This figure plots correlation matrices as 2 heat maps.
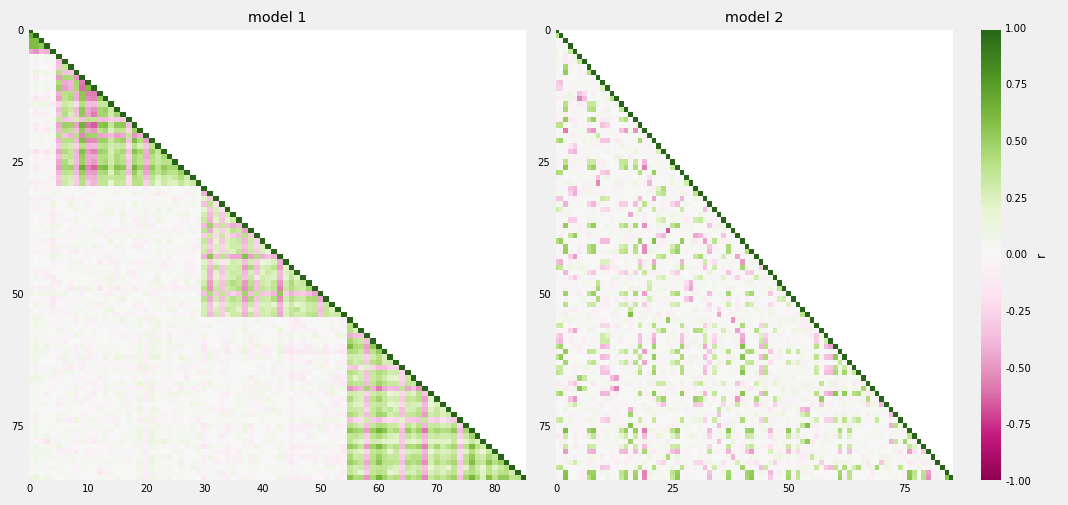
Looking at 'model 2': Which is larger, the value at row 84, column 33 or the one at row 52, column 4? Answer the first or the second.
the second
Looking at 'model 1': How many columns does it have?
86
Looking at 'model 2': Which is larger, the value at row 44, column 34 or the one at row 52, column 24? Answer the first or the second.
the second
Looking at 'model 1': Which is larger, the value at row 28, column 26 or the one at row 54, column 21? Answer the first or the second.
the first
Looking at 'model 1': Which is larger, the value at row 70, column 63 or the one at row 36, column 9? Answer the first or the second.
the first
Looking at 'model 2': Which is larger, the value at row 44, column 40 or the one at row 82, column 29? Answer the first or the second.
the second
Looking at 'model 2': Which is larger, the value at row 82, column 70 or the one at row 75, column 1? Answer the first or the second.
the second
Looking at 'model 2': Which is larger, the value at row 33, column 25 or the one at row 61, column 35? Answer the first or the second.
the second
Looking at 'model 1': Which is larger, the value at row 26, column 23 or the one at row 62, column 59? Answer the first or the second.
the first
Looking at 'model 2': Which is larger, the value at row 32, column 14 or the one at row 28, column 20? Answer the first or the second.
the first
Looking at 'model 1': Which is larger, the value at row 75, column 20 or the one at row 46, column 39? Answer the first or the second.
the first
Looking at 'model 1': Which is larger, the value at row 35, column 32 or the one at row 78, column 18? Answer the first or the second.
the first
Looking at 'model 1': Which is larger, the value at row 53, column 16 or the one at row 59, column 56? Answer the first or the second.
the second
